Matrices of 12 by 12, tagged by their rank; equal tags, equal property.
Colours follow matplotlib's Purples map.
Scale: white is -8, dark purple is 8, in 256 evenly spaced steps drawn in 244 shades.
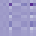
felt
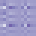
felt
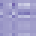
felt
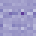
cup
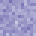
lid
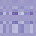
felt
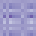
felt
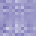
cup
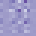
cup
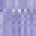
cup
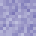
lid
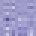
cup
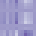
felt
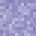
lid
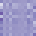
cup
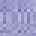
cup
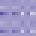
felt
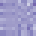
cup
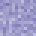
lid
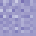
cup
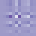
felt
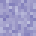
lid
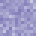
lid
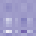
felt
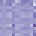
cup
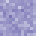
lid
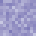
lid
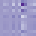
felt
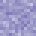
lid
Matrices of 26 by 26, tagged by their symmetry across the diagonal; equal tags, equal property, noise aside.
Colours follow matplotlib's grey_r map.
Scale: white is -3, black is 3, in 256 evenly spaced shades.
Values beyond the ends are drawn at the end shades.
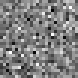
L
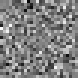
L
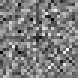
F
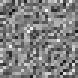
F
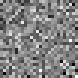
F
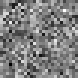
L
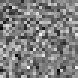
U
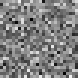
U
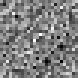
F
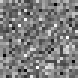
F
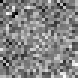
F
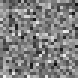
L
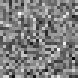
U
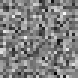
U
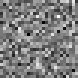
U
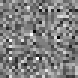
L
